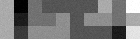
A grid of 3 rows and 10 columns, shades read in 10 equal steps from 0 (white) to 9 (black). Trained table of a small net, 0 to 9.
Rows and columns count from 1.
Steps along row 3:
up down same same up same same up down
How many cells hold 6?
8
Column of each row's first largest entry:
2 2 9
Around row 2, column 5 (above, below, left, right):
6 4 5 6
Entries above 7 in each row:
1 1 1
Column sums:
9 24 14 15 14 18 16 13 18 4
